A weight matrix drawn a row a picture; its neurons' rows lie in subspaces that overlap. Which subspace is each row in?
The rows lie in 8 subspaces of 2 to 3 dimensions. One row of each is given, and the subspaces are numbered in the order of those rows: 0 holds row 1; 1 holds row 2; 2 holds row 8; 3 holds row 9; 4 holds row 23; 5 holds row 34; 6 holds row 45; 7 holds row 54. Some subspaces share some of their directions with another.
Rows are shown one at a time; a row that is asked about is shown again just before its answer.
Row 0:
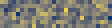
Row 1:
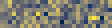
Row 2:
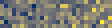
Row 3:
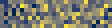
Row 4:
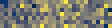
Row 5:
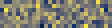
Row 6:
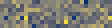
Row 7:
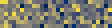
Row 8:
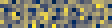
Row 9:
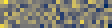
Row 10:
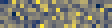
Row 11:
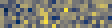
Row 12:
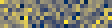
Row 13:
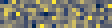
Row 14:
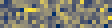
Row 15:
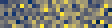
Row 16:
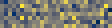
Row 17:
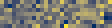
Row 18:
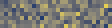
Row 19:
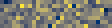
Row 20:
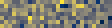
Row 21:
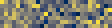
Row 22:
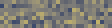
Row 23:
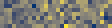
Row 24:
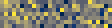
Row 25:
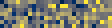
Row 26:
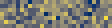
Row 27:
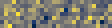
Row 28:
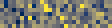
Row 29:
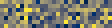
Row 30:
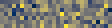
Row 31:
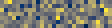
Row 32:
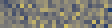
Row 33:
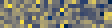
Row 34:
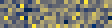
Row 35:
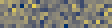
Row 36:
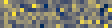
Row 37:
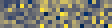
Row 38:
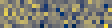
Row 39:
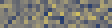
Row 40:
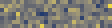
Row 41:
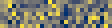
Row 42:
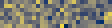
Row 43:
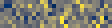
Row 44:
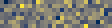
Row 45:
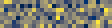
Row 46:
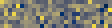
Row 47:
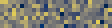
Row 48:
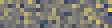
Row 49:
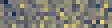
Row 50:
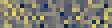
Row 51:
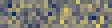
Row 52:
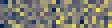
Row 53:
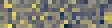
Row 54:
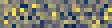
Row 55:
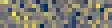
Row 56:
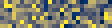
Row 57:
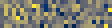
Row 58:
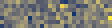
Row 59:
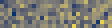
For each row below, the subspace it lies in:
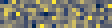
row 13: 2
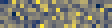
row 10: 2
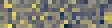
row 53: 4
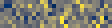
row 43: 0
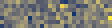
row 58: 1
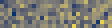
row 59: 1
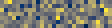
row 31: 6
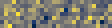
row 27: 2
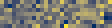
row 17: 4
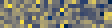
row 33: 4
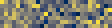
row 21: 0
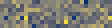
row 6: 5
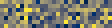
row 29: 5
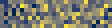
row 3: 7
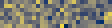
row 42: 4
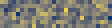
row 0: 2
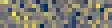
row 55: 2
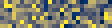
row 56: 4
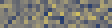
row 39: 0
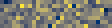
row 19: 6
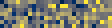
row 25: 1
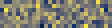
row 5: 6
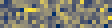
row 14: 5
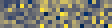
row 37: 7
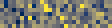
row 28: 0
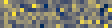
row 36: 5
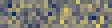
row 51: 0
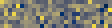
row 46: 0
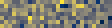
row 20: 1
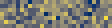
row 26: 7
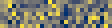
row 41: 0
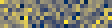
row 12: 5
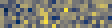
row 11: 2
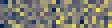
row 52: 3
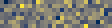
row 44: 6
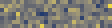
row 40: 2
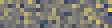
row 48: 4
